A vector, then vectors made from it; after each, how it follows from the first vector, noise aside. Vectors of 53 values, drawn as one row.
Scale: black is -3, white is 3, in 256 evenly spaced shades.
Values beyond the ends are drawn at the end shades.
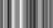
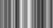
wrapped around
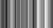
wrapped around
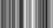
wrapped around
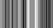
wrapped around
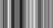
negated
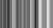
wrapped around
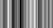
negated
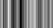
negated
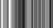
wrapped around
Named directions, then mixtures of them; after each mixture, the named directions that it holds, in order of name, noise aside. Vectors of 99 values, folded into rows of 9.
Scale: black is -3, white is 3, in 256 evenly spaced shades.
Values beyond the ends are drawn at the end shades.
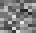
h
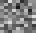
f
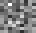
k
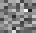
f, h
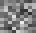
h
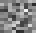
h, k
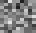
f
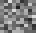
f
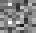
f, k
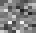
f, h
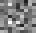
f, k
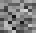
h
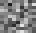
h, k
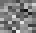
h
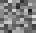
f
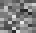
h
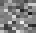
f, h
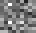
h, k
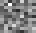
f, k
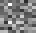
h, k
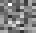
k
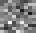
f, h
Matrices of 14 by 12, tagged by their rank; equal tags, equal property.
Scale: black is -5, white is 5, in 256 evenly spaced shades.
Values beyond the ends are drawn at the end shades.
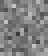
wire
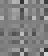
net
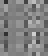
net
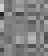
net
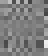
net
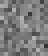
wire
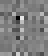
net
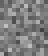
wire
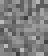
wire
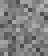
wire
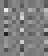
net
